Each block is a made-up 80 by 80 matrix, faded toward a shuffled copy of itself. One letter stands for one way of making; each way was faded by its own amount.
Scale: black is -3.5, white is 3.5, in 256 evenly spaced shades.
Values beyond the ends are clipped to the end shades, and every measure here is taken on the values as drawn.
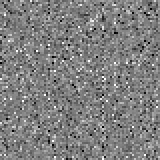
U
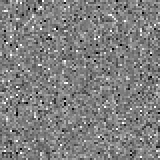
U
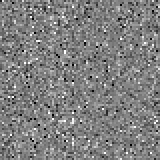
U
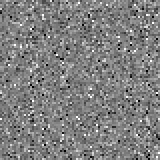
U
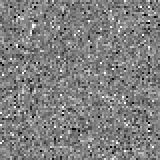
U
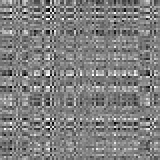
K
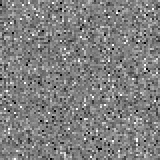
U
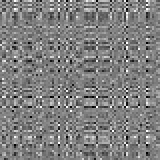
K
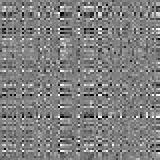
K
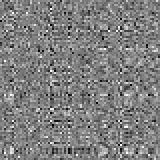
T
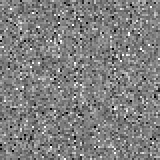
U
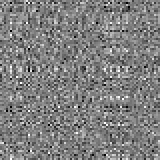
T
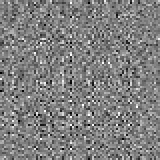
T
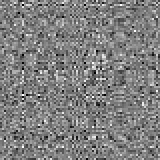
T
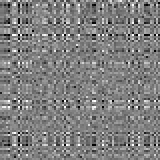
K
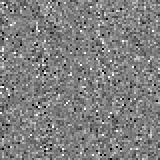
U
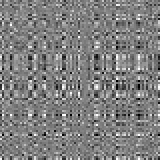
K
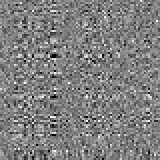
T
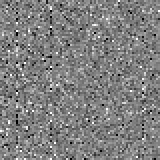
U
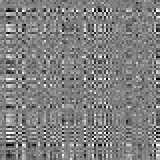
K
